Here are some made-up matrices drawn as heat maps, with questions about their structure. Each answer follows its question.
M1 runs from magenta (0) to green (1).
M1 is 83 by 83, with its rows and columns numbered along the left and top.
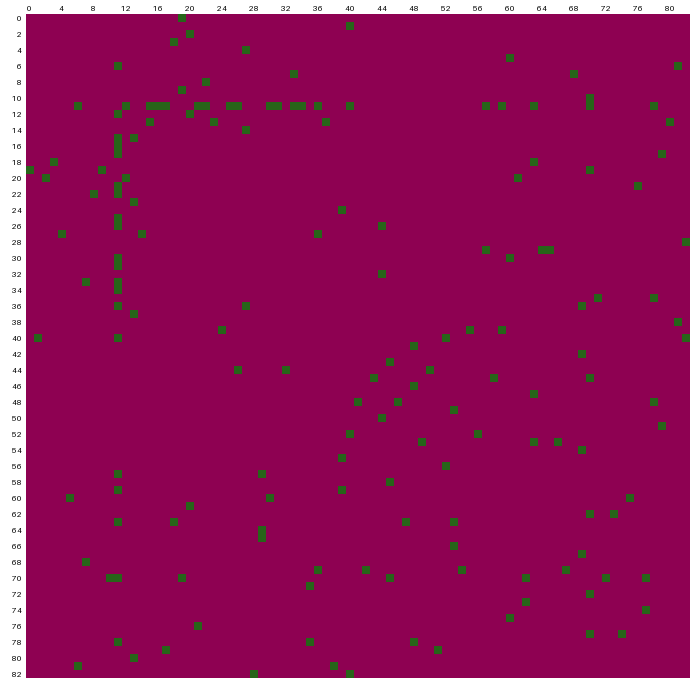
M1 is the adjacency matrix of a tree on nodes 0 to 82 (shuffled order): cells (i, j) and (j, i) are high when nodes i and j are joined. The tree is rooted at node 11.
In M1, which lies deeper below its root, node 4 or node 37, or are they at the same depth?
the same depth
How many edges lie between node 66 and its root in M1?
3
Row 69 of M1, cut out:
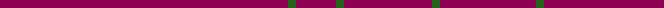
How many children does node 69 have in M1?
3
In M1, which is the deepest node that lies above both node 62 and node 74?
70
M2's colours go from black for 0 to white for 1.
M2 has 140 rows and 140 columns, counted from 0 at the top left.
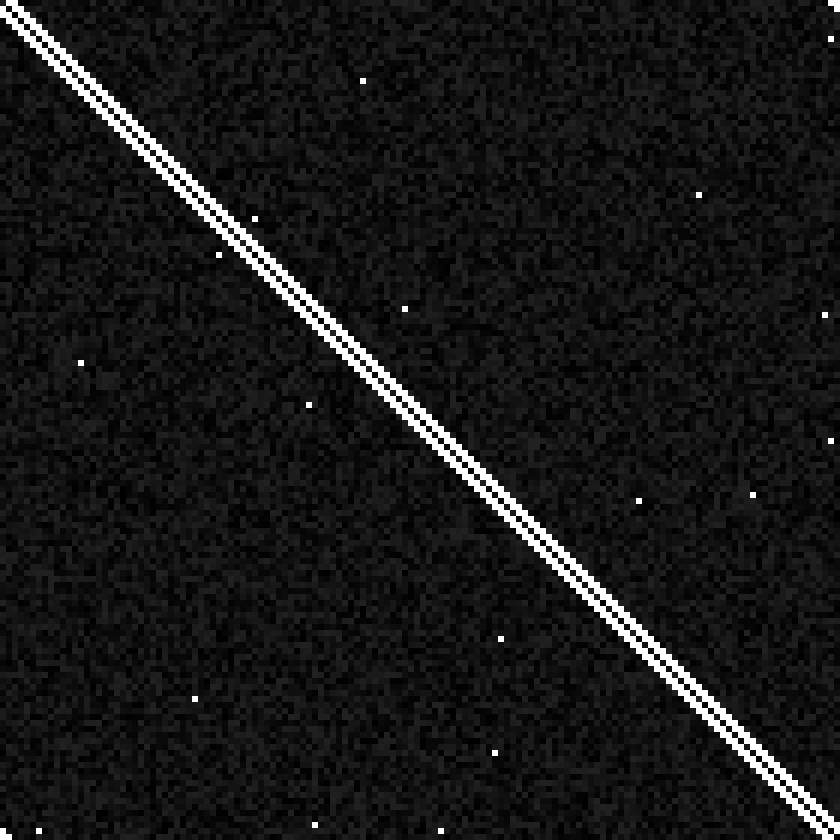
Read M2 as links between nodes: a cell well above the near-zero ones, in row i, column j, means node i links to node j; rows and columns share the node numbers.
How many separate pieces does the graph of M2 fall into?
1
